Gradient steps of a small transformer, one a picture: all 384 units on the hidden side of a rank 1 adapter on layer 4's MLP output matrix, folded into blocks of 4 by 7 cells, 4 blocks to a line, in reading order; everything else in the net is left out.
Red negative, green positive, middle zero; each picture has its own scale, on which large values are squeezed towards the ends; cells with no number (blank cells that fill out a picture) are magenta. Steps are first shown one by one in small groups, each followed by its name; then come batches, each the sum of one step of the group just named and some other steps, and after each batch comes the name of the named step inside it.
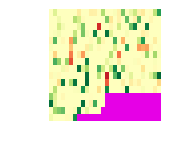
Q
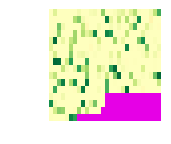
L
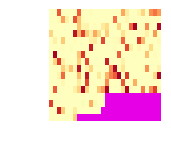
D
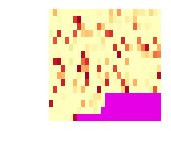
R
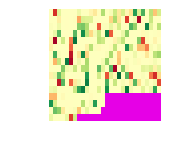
Q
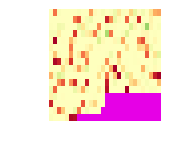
Q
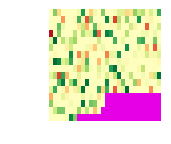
L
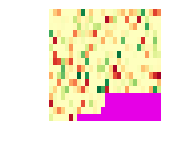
D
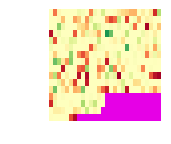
L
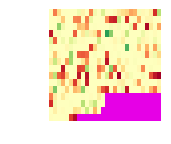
L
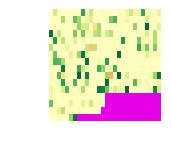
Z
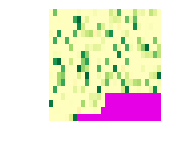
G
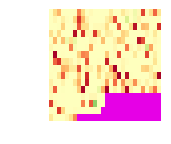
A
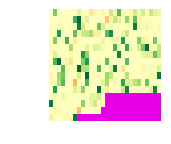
G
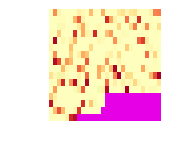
A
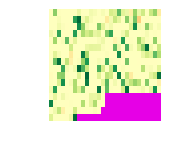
G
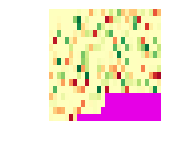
G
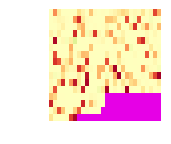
A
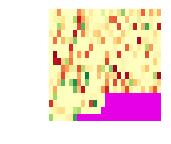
A
